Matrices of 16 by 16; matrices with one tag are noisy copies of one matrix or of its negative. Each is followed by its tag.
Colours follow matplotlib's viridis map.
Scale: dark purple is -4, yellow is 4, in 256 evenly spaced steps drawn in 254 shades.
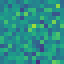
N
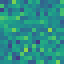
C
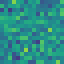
C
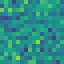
C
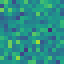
C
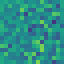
N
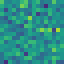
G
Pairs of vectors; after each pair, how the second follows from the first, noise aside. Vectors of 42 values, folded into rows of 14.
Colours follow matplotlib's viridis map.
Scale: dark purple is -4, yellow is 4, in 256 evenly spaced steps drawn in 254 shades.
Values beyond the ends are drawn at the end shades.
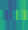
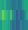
reversed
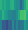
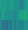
shrunk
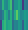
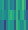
reversed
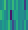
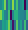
scaled up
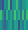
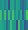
reversed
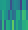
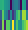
scaled up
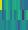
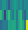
reversed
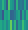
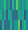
reversed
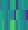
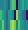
scaled up
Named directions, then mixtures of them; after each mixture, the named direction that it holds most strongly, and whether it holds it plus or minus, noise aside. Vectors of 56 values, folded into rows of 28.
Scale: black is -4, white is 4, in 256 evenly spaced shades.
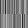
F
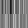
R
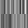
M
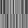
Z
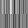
R, minus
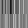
R, plus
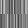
Z, minus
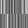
Z, minus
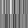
R, minus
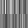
R, minus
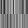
Z, plus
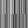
R, minus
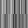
R, minus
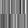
M, plus
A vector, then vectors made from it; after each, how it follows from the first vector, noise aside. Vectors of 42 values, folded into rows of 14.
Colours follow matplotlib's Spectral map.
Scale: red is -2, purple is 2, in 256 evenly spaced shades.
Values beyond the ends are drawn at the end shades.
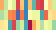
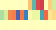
partly zeroed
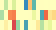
partly zeroed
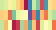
reversed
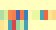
partly zeroed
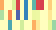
partly zeroed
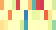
partly zeroed
